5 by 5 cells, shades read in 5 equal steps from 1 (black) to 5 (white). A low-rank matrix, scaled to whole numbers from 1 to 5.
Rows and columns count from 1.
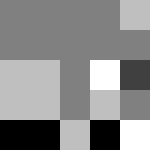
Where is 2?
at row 3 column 5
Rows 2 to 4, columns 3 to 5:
3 3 3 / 3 5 2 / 3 4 3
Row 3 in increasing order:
2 3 4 4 5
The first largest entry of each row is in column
5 1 4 1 5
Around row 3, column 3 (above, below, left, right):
3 3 4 5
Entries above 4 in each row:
0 0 1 0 1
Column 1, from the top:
3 3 4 4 1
